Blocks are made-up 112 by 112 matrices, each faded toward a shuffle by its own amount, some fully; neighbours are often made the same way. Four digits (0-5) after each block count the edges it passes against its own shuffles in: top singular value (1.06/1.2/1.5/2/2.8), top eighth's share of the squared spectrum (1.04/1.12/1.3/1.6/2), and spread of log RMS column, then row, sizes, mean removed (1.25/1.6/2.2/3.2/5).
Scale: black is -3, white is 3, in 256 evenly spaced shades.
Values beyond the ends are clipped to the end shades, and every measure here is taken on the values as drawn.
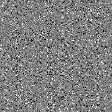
4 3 2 1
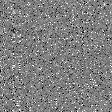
3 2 1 0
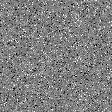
0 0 0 0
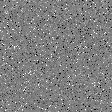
0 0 0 0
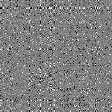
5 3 2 2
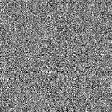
4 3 2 2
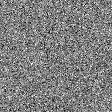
0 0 0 0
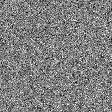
0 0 0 0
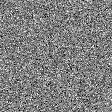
0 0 0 0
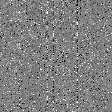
4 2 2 0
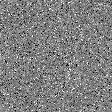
0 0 0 0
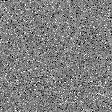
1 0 0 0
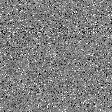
1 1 0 2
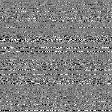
2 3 0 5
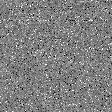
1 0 0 0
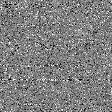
1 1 0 2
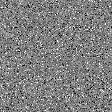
0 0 0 2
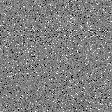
3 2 0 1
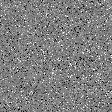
2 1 0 0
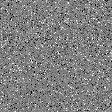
3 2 0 1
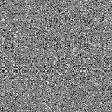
4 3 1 2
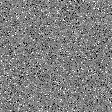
1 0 0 0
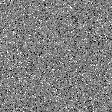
2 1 0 0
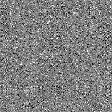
4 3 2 1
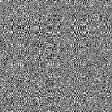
5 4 3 3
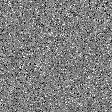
2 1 0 0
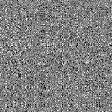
4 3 2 2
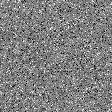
1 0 0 0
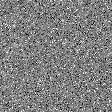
1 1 0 0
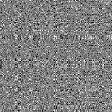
5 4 3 3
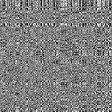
5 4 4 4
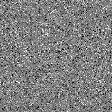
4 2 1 1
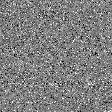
1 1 0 2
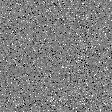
1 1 1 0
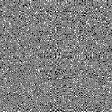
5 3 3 2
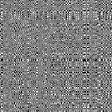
5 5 4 4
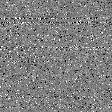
2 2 0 2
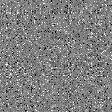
4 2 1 1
